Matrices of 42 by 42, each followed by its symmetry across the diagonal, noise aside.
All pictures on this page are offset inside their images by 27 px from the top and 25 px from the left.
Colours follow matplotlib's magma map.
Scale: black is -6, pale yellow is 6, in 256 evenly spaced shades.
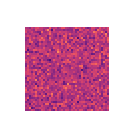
antisymmetric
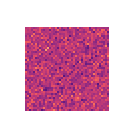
symmetric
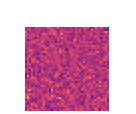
neither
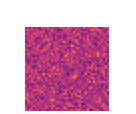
symmetric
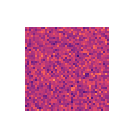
antisymmetric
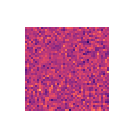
antisymmetric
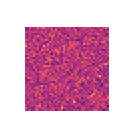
symmetric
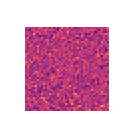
neither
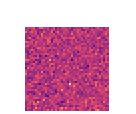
neither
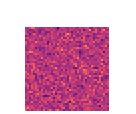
neither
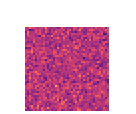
antisymmetric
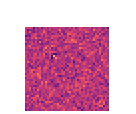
symmetric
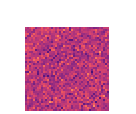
symmetric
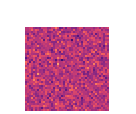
antisymmetric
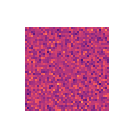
antisymmetric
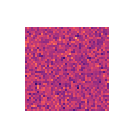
neither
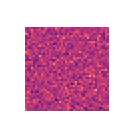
neither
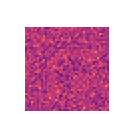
symmetric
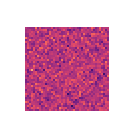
symmetric
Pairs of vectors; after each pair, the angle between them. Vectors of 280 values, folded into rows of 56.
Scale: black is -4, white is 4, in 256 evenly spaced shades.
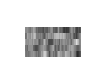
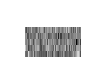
partly opposed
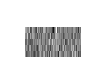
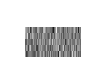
nearly parallel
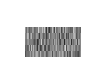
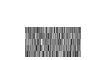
partly aligned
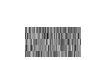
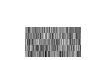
partly opposed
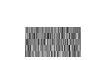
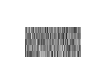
partly aligned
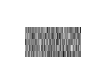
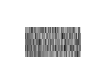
partly opposed
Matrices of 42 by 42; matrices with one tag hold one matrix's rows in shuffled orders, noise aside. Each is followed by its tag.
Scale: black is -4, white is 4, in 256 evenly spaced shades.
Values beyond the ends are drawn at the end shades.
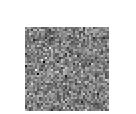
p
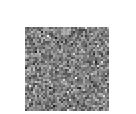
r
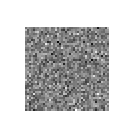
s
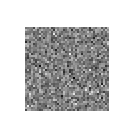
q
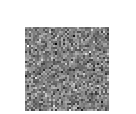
q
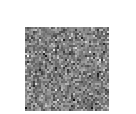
q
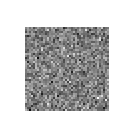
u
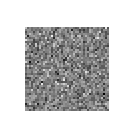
u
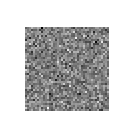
r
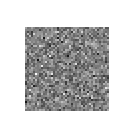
p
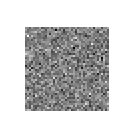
q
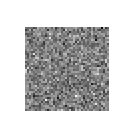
s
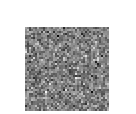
s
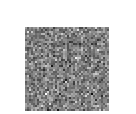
s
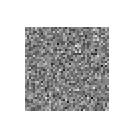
s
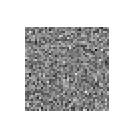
r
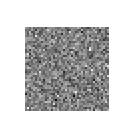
q
